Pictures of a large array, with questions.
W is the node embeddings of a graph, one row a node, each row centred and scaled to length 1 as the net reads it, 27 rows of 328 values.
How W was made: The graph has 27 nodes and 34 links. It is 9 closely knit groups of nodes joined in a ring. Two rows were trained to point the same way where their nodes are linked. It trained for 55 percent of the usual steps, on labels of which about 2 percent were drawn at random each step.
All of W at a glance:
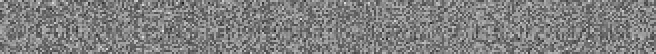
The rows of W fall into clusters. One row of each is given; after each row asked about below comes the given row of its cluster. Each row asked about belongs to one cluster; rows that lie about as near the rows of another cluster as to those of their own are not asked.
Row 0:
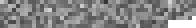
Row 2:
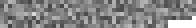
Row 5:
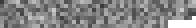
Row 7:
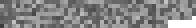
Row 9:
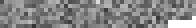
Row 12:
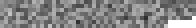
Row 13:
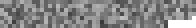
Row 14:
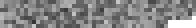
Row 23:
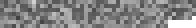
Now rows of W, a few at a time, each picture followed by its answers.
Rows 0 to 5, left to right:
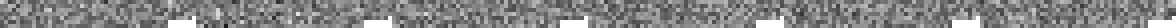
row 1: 2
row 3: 23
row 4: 13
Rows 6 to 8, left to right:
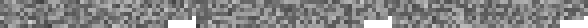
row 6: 9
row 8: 23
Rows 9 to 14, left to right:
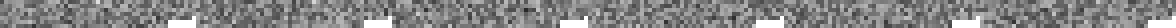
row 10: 14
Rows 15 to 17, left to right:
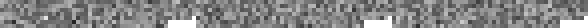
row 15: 14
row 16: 13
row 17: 12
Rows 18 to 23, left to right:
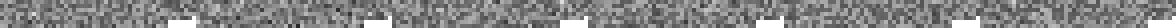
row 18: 12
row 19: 2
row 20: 0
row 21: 9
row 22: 7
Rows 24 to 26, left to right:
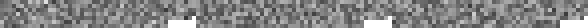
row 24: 5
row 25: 7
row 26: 0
